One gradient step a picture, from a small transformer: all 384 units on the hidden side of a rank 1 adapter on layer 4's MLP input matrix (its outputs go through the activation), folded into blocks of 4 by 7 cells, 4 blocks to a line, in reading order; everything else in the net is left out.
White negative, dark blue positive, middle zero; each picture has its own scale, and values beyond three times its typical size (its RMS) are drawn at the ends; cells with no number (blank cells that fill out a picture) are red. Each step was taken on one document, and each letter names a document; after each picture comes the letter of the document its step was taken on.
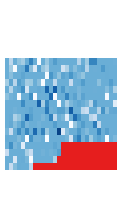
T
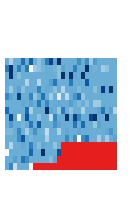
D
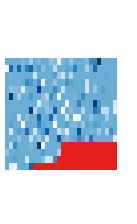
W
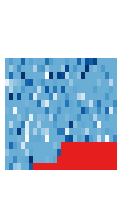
T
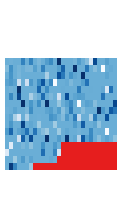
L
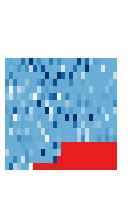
D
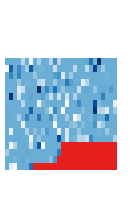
W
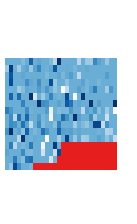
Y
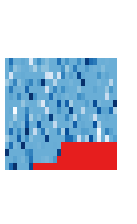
T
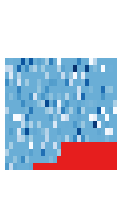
L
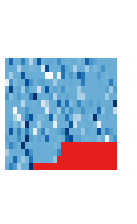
T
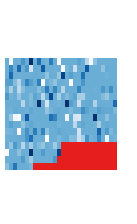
D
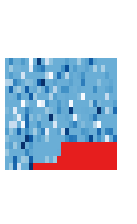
T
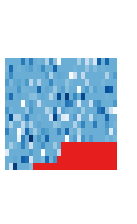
Y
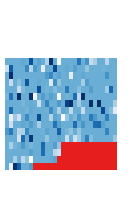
Y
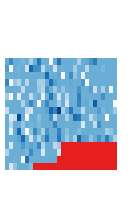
D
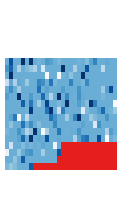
D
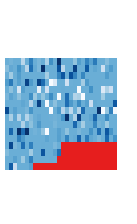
L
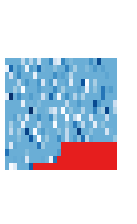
W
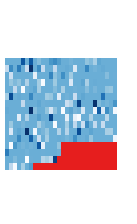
W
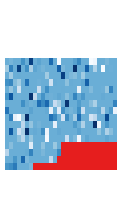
L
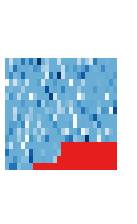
T
